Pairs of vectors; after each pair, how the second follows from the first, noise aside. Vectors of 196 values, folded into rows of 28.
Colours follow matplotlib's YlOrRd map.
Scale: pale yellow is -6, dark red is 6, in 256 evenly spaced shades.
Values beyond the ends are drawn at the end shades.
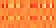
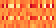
scaled up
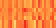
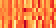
scaled up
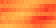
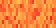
shuffled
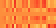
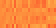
shrunk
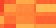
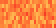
shuffled
